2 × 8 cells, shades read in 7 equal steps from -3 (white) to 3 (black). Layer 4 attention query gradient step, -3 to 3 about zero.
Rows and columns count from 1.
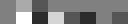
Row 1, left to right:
0 -1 1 0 0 0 0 0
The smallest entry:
-3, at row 2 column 2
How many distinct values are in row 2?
5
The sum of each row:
0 1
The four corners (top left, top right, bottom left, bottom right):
0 0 0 1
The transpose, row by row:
0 0 | -1 -3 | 1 2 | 0 -2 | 0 1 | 0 2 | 0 0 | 0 1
